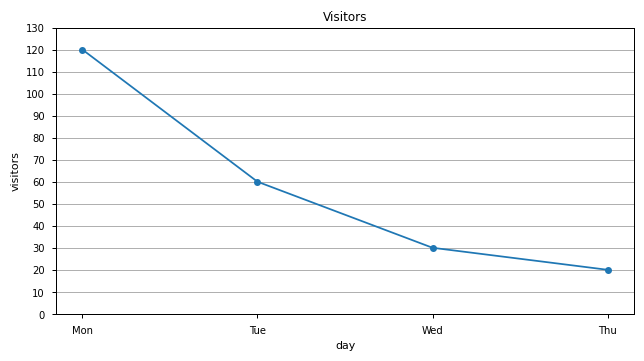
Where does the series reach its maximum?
Mon
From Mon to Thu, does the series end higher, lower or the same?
lower
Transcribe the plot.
Title: Visitors
x-axis: day, ticks Mon Tue Wed Thu
y-axis: visitors, ticks 0 10 20 30 40 50 60 70 80 90 100 110 120 130
Values:
120 60 30 20
